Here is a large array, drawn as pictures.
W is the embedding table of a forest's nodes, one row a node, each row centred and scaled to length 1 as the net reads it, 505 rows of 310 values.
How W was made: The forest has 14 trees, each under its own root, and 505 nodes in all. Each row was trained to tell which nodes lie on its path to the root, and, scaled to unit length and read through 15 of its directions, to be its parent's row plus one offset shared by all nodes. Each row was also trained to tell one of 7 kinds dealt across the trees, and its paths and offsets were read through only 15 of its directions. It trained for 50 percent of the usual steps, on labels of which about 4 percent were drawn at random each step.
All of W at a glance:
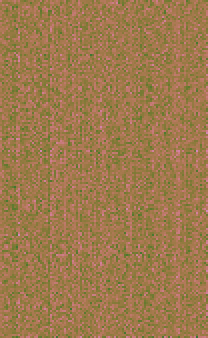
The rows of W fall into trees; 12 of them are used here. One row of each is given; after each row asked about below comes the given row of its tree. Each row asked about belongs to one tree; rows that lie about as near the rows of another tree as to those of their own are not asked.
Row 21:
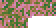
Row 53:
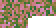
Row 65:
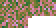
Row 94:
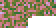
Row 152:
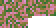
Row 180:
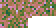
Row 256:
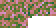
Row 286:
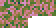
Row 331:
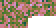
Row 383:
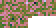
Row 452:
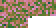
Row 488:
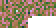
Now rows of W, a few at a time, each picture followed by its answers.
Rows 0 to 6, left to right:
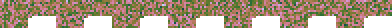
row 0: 256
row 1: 53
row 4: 65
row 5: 94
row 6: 452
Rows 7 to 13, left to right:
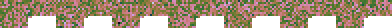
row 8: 256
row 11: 65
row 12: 94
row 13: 65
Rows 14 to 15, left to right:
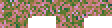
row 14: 53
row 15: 21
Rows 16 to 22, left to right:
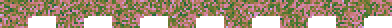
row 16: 21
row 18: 180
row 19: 65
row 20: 286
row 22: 256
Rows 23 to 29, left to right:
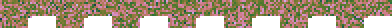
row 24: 94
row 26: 21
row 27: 383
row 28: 53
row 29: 65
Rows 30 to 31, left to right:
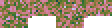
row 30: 452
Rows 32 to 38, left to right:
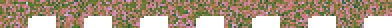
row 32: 452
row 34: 53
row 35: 256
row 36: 152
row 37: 488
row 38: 488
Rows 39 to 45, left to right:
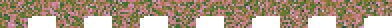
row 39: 256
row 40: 21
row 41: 94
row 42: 452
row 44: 488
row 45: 53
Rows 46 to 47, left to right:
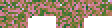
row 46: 94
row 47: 452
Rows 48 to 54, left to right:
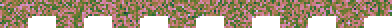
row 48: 94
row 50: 452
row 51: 331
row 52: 21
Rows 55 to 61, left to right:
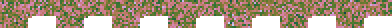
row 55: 65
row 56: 94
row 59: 53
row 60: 21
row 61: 286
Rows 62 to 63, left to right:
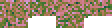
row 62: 452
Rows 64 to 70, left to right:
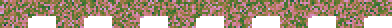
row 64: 53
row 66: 21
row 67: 331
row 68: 53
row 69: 286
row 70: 452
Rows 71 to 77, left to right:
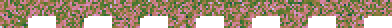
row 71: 21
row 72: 152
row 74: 488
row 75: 286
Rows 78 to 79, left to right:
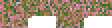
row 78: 256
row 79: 452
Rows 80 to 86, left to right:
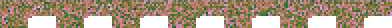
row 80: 488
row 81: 152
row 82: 65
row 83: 256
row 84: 452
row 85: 286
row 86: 452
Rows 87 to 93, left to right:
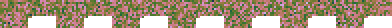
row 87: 383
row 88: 452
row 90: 488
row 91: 452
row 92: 94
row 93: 331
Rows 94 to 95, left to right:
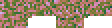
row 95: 256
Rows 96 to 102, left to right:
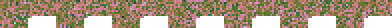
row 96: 152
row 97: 152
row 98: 65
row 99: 452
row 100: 383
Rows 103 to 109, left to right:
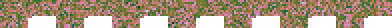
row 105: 180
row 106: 94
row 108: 331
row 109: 256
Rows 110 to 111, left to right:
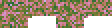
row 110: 383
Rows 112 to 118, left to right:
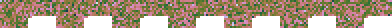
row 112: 286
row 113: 21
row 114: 94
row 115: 94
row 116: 53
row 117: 65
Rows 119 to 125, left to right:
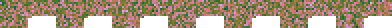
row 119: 152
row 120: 331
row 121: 452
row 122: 152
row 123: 488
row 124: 65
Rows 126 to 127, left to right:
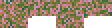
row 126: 488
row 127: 152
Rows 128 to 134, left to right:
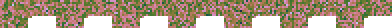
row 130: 256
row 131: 180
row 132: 331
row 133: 65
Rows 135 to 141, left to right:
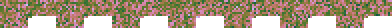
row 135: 94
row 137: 65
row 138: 21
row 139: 452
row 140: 152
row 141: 180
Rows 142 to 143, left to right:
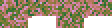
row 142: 65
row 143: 180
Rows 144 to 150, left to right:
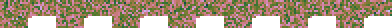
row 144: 286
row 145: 53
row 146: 152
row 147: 65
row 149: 256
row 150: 256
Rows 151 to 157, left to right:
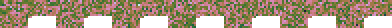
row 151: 331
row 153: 53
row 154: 180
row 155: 256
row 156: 180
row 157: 383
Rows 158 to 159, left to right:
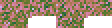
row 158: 488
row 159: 180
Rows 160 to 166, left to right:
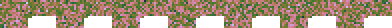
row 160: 94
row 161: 331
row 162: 488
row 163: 94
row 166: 180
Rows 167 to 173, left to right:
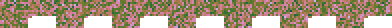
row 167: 488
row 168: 331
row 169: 65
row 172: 65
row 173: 488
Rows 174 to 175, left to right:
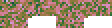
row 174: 94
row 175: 53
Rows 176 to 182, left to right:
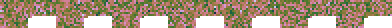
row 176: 286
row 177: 180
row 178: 452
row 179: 65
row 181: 331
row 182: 53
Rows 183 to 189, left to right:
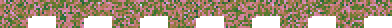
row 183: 488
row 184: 488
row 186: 152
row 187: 383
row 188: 152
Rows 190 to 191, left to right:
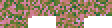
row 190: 21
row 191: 488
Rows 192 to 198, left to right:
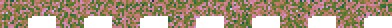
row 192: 256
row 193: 152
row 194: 53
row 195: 21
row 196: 180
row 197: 286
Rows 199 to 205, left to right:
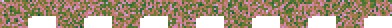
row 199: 256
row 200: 180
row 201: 256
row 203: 21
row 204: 21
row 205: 65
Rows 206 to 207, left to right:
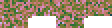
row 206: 286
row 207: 452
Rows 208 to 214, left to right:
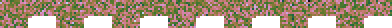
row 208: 65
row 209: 488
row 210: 53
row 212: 383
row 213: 383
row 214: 286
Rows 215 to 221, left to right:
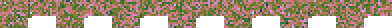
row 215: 152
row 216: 286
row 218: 383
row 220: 256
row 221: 488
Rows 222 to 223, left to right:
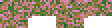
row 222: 383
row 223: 180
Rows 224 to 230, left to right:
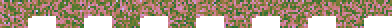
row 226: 180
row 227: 180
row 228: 180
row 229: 53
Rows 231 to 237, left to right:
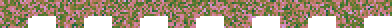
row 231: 94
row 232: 256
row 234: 286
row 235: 21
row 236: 53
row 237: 21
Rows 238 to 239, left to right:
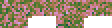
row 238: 65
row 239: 180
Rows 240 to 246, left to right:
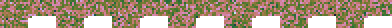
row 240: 488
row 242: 152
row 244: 180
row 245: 452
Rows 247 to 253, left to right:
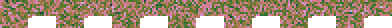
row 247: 488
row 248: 286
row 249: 488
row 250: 286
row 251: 286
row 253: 94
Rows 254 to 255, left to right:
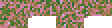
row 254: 488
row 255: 152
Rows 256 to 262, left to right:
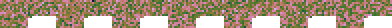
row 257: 452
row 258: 488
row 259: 94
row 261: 452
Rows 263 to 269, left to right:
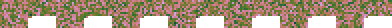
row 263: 383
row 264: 94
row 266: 152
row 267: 21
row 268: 21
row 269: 180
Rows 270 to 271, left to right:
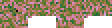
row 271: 286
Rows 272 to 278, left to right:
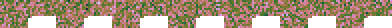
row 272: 152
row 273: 488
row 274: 53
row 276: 286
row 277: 383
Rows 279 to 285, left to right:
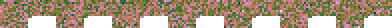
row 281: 21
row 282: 383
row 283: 94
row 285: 256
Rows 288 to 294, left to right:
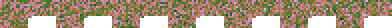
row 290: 53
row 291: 21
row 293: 53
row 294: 488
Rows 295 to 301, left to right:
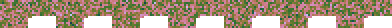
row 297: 488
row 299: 488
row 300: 21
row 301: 180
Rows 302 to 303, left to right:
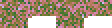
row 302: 452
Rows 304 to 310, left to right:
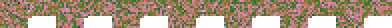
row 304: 383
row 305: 488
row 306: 21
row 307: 152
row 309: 94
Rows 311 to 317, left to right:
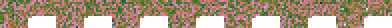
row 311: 65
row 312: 452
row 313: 21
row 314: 331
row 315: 286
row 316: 152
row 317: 21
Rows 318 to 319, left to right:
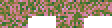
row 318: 180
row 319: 180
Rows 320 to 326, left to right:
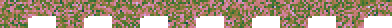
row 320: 488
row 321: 94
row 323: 21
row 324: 53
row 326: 21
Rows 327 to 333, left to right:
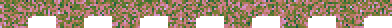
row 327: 21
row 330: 488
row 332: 53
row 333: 21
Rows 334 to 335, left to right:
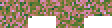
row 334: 452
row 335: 94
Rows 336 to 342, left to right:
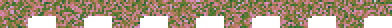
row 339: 94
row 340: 488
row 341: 53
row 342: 152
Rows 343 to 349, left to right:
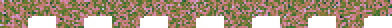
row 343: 256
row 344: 180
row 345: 65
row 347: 331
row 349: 94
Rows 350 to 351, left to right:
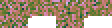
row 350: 180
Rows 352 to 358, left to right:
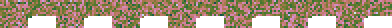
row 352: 94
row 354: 180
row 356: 152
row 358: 452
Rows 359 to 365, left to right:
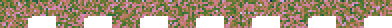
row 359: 152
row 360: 488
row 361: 488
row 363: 21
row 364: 94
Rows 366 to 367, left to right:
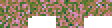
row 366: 452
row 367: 21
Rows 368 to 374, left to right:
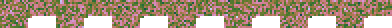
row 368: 152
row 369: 65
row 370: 53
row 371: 180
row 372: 21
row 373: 452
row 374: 452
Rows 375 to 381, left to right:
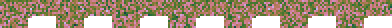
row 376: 256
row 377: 452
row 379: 53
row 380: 180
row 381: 53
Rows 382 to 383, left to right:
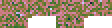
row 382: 152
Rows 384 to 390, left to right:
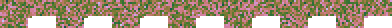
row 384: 180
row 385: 488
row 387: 286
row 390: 21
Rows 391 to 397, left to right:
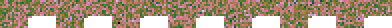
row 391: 65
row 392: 152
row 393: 53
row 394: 180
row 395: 152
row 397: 53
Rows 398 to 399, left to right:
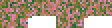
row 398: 488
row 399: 256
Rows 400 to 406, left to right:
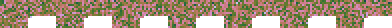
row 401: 452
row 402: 286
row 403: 65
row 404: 256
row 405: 152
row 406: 152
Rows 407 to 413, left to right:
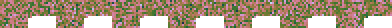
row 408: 180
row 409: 94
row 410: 488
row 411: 383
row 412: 152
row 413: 94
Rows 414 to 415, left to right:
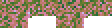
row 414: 452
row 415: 180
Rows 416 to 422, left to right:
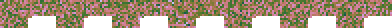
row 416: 152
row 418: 21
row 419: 256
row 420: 21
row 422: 452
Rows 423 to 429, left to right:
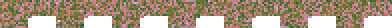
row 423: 383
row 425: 256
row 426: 94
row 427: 488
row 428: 21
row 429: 65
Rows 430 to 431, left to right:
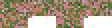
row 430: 21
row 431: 180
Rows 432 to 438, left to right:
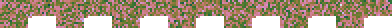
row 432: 488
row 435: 180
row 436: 286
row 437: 152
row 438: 65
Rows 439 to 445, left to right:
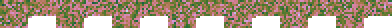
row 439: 331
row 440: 152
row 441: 452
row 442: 53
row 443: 488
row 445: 94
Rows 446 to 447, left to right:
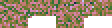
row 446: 331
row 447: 383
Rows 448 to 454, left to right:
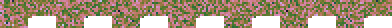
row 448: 53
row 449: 452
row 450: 94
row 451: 286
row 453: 65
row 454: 152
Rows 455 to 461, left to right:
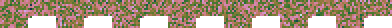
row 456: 152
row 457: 152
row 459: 65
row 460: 286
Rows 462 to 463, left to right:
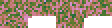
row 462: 21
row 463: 152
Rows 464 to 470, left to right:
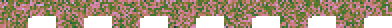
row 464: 152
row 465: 286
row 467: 53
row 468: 65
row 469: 65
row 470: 488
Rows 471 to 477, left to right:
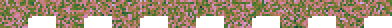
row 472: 488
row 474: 452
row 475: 94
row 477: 383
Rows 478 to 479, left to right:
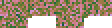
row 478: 152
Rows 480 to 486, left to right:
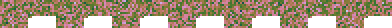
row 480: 53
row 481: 256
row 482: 94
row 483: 383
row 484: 21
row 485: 152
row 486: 452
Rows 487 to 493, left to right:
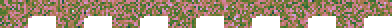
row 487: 331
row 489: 256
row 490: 452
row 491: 256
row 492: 488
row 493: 94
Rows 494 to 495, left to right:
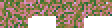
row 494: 152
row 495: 452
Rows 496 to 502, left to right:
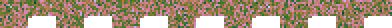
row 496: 21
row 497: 331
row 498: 21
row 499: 152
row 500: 180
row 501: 488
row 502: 452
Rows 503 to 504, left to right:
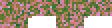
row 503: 256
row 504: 65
